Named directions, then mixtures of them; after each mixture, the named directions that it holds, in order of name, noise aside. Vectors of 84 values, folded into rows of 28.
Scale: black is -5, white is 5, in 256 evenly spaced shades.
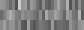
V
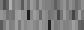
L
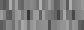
L, V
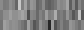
L, V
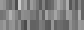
V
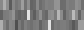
L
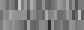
L, V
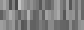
L, V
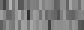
L, V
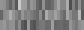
V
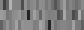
L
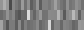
L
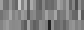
L, V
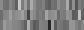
L, V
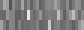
L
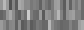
L, V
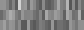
V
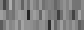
L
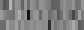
L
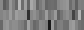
L, V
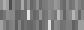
L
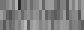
V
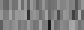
L, V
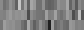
L, V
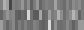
L
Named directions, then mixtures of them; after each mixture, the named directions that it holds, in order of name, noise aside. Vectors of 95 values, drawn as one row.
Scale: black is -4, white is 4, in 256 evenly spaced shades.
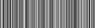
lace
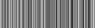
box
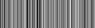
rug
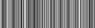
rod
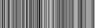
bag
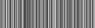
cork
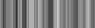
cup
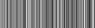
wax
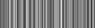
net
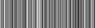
rug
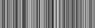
bag, cup, wax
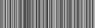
cork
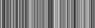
cup, lace, rug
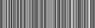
box, lace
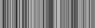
box, cup, lace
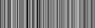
rug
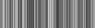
cork, cup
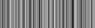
bag, box, net
